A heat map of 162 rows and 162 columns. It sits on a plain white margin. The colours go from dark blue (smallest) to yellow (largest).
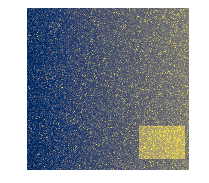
Stripes: none. Slope: up to the right. Odd patch: higher, in the bottom right. Ninth with the highest average: bottom right.
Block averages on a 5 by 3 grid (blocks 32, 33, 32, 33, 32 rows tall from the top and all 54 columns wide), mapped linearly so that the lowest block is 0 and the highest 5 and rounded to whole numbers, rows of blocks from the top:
0 2 3 / 0 2 3 / 0 2 3 / 0 2 4 / 0 2 5
